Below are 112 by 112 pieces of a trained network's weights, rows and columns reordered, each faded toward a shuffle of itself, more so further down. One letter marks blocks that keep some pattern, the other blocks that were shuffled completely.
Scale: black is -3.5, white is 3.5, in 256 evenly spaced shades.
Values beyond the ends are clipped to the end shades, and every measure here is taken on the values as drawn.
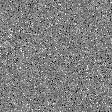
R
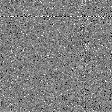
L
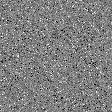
R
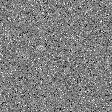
R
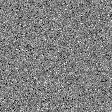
R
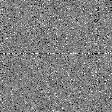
L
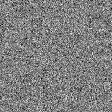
L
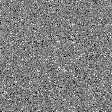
L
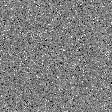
R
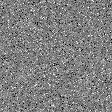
R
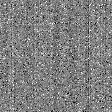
L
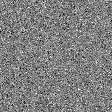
R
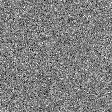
R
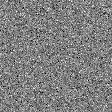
R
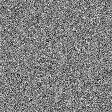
R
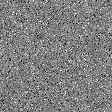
R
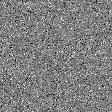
R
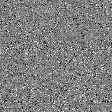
L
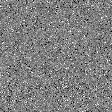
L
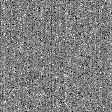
L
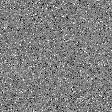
L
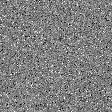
R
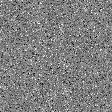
R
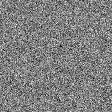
L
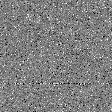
L
